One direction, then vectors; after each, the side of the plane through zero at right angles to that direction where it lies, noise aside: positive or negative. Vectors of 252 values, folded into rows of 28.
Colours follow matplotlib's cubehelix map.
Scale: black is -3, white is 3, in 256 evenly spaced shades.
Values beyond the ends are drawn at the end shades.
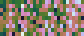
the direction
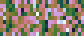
negative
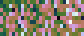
positive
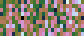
positive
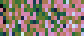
positive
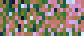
positive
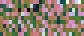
positive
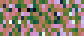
positive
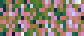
positive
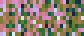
negative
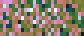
negative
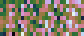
positive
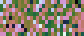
negative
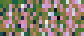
positive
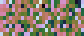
negative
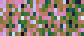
negative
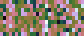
positive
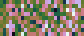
positive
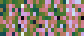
positive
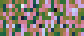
positive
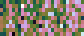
positive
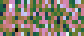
positive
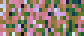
negative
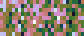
negative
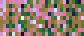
negative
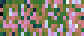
positive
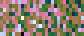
negative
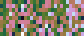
positive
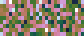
negative
